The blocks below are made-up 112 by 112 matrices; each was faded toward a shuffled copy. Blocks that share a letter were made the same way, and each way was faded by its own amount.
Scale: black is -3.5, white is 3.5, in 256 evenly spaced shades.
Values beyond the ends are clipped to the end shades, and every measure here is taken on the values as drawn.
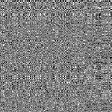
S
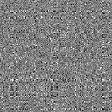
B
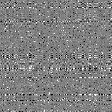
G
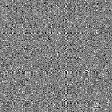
B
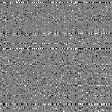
G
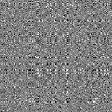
S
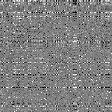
G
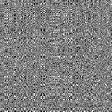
S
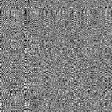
S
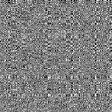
S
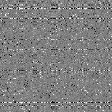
G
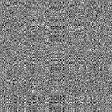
S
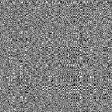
S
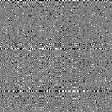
G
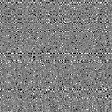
G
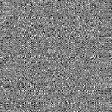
B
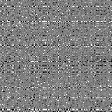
G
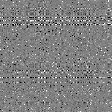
G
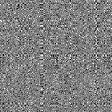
B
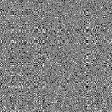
B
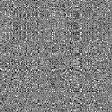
B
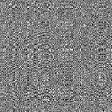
S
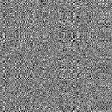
S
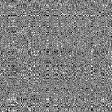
S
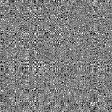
B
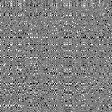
G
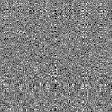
B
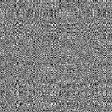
S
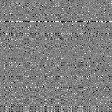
G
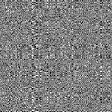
S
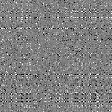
G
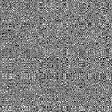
B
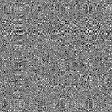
B
